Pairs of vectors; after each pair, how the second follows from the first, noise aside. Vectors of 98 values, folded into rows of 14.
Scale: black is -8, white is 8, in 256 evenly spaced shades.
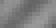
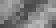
scaled up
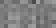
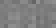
shrunk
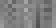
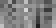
scaled up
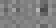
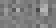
negated
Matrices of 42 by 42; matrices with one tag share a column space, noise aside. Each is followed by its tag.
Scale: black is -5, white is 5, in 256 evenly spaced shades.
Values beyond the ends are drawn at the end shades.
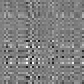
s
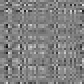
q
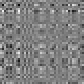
q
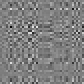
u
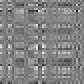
q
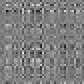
q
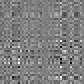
s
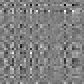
q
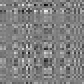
q
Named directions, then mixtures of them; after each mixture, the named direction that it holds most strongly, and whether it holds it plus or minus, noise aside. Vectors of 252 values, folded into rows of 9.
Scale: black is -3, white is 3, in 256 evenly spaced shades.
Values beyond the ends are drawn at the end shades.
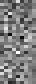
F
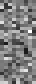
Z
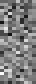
F, plus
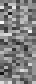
Z, plus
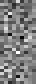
F, plus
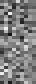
F, plus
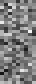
Z, plus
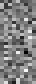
Z, plus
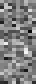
Z, minus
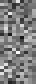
F, plus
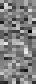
Z, minus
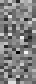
F, minus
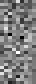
F, plus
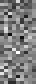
F, plus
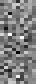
F, minus
